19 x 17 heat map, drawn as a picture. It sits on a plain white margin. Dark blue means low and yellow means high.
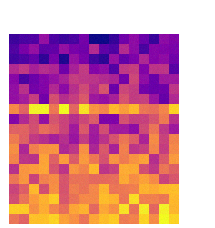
Row 8 differs from the rows beside it. The bottom right is the ninth with the highest average. Overall the values sit about 50% of the way up the scale. There is an overall slope up to the bottom.
